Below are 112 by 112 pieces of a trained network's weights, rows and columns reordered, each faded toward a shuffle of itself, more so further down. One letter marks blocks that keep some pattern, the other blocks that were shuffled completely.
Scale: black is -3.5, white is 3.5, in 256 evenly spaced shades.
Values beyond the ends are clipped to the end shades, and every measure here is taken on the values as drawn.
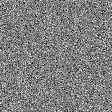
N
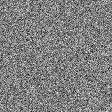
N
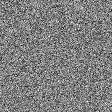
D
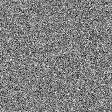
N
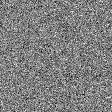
D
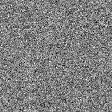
N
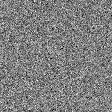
N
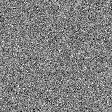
D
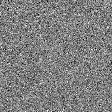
N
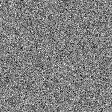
D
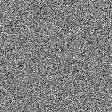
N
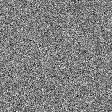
N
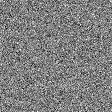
D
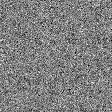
N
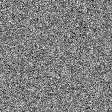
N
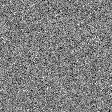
D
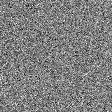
D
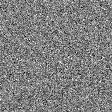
D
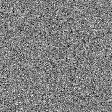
N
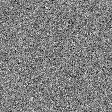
D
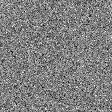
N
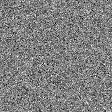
N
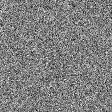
D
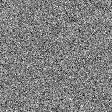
D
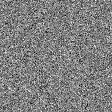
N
